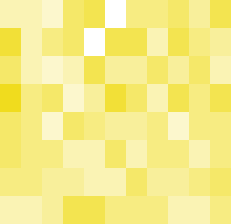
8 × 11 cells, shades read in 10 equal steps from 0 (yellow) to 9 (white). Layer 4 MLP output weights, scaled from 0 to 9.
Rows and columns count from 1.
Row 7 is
4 4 5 5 6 6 3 5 5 4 3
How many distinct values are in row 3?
5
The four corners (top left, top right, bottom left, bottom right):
6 2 6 4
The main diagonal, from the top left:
6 6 7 7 4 3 3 4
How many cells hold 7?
5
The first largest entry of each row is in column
6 5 3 4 3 4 5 1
